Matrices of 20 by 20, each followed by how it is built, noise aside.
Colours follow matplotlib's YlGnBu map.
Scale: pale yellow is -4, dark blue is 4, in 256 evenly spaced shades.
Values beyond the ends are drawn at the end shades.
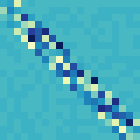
banded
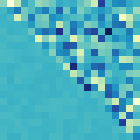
upper triangular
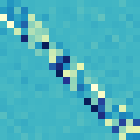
banded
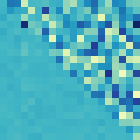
upper triangular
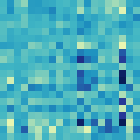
low rank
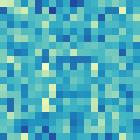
low rank
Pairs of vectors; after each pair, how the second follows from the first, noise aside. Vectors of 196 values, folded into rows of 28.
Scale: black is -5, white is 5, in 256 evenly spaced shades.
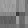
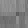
shrunk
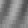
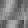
wrapped around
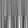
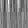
reversed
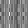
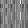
wrapped around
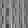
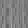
shrunk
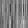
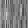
wrapped around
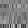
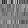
reversed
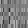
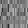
wrapped around
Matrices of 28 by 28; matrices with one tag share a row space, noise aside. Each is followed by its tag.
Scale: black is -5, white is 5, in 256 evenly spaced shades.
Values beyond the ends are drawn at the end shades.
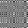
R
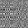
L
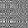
L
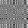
R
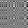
R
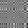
R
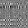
L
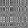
L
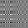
L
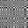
R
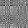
L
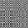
L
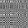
L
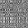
L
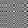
R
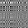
L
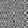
R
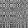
L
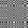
R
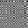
R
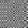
R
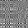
L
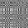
L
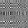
L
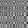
R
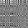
L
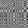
R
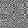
R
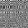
L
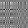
L
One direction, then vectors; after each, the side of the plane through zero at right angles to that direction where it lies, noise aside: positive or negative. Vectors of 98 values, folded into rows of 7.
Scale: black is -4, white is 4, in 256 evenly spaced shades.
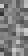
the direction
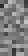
negative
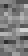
positive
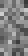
negative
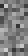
negative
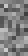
negative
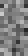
negative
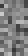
negative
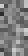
positive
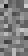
positive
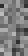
negative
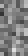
positive
